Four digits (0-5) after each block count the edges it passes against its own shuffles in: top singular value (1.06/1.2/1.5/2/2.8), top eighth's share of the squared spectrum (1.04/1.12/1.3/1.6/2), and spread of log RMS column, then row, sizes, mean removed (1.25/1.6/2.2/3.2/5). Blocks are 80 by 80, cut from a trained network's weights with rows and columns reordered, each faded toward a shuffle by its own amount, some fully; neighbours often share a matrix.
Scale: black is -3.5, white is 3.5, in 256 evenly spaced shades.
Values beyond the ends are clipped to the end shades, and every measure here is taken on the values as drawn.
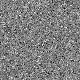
1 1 0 0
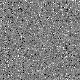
2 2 1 1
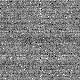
3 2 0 1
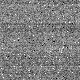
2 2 0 0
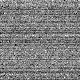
4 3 1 2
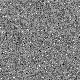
0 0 0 0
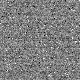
1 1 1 0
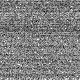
3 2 0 1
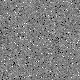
0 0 0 0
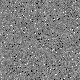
0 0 0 0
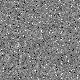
1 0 0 0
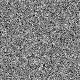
0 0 0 0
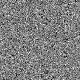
1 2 0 0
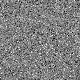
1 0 0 0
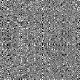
4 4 3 2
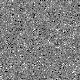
2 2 1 1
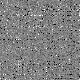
2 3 0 2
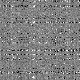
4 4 1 3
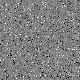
1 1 0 1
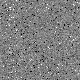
0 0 0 0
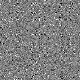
3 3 2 2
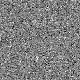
2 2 0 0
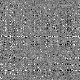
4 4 2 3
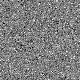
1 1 0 0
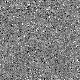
2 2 1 1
